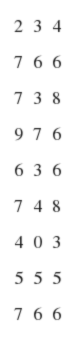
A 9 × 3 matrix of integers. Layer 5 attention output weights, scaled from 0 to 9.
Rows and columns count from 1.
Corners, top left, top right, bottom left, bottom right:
2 4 7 6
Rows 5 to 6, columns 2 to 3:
3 6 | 4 8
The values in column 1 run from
2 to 9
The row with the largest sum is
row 4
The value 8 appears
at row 3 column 3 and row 6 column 3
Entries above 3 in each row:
1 3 2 3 2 3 1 3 3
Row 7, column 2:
0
